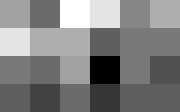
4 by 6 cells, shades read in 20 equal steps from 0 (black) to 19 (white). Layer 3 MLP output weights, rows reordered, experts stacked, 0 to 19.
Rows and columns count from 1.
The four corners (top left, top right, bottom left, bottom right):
12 13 7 7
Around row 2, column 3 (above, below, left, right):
19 12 13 7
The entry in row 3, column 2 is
8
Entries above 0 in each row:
6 6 5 6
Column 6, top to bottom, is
13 9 6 7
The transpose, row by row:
12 17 9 7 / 8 13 8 5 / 19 13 12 8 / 17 7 0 4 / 10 9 9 7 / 13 9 6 7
